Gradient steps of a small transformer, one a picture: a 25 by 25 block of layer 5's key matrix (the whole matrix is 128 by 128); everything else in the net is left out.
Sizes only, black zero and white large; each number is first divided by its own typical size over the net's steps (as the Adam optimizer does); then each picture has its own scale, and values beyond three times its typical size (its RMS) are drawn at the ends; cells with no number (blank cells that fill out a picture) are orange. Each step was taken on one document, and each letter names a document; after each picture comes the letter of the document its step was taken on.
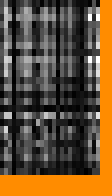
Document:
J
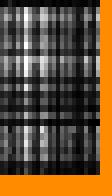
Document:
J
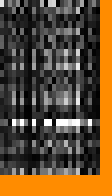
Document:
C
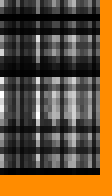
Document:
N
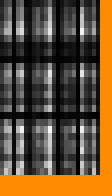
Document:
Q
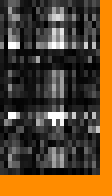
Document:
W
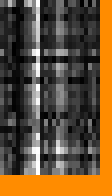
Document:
C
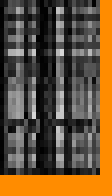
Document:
N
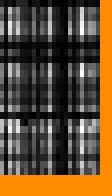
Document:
Q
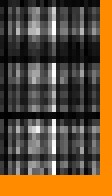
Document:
Q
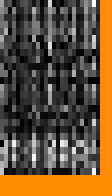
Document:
C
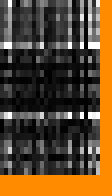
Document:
W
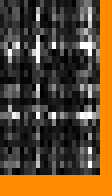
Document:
W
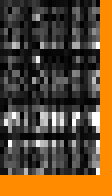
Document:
W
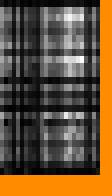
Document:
J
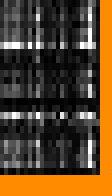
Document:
W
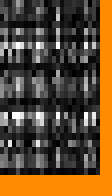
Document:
W
